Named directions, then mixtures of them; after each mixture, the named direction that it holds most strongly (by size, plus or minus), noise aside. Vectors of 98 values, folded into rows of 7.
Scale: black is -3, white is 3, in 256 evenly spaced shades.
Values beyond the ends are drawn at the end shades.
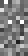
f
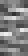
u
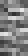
u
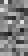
u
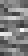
u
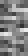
u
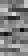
u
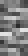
u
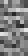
u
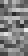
u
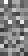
f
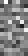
f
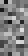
f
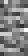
u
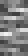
u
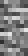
u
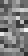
u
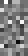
f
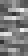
u
